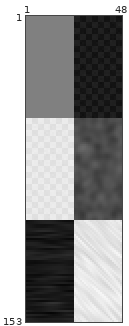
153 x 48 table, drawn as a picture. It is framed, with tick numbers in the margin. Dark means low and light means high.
It is made of 3 by 2 panels. Panel 1,1: middling, flat. Panel 1,2: very low, checkered, faint in contrast. Panel 2,1: very high, checkered, faint in contrast. Panel 2,2: low, blotchy, faint in contrast. Panel 3,1: very low, streaked across, faint in contrast. Panel 3,2: very high, slanting down to the right, faint in contrast.
